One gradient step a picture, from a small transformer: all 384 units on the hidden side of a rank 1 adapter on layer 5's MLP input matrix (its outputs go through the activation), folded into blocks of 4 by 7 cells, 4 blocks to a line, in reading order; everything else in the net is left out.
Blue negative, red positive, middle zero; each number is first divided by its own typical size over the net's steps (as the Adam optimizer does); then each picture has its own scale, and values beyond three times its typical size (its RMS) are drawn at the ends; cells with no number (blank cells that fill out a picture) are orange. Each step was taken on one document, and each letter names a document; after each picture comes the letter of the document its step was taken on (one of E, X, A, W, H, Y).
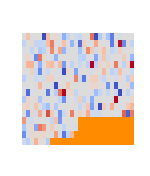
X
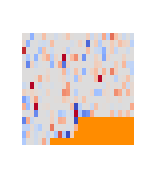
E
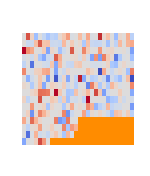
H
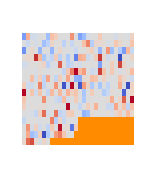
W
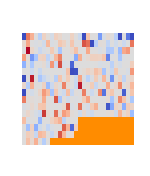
W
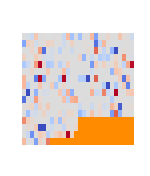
E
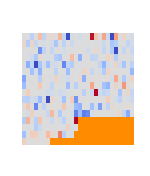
E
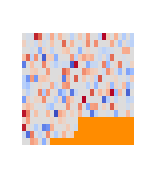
X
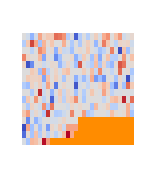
X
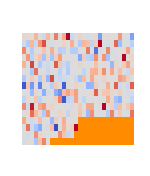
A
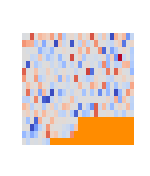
X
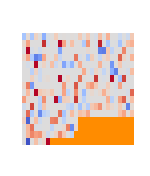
W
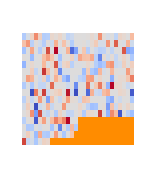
H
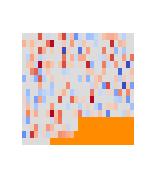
X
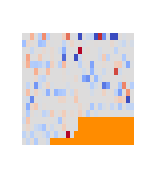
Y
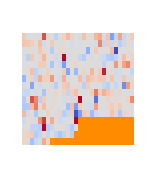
E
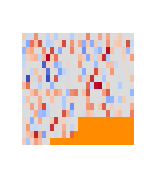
H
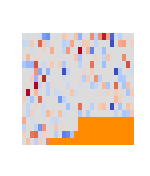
Y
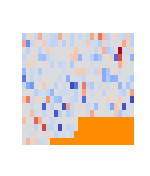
W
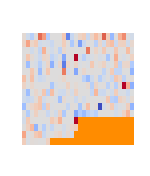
E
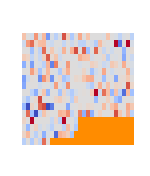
A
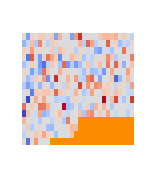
A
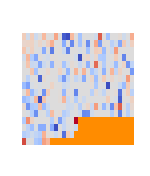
E
